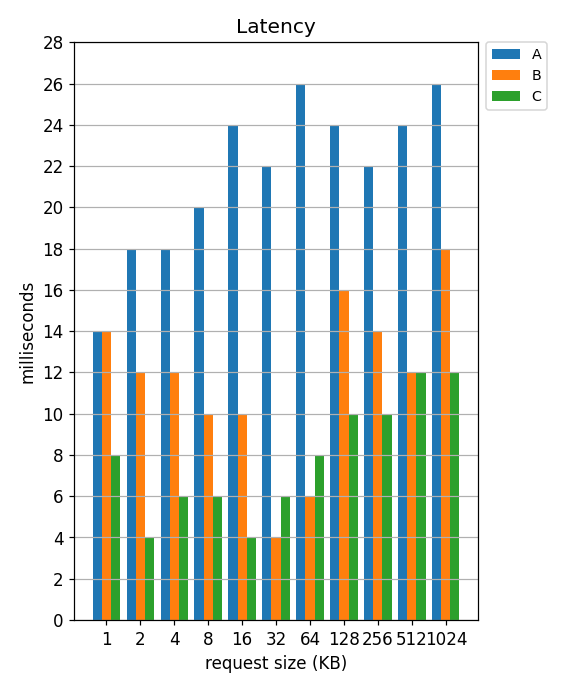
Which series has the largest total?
A
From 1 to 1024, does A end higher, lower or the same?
higher
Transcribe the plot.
Title: Latency
x-axis: request size (KB), ticks 1 2 4 8 16 32 64 128 256 512 1024
y-axis: milliseconds, ticks 0 2 4 6 8 10 12 14 16 18 20 22 24 26 28
Legend: A, B, C
Values:
A: 14 18 18 20 24 22 26 24 22 24 26
B: 14 12 12 10 10 4 6 16 14 12 18
C: 8 4 6 6 4 6 8 10 10 12 12
